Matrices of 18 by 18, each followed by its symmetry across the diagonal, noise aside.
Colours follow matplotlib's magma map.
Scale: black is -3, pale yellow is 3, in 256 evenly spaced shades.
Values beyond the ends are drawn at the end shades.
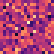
antisymmetric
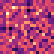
symmetric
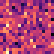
neither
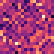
symmetric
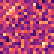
symmetric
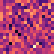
neither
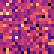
neither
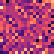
antisymmetric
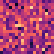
neither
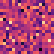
antisymmetric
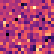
antisymmetric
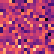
antisymmetric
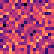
symmetric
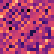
symmetric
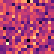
neither
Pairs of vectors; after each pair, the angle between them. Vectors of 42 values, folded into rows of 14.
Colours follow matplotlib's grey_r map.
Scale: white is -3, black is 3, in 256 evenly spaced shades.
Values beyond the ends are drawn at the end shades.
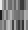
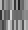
partly aligned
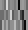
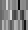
nearly parallel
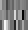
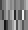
nearly opposite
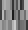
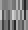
partly opposed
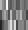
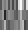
orthogonal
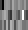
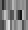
partly aligned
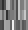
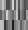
nearly opposite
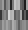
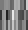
partly aligned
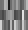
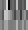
partly aligned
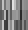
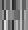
nearly opposite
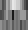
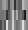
partly opposed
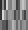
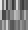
nearly opposite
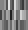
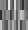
nearly parallel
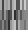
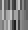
nearly opposite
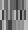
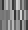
partly opposed
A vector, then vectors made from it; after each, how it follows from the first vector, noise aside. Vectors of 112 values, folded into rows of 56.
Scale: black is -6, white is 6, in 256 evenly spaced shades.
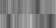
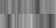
copied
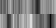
scaled up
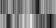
scaled up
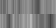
copied
